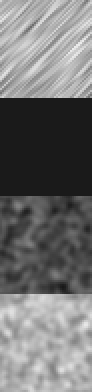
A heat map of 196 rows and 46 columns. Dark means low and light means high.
It is made of 4 by 1 panels. Panel 1,1: high, slanting up to the right. Panel 2,1: very low, flat. Panel 3,1: low, blotchy. Panel 4,1: high, blotchy.
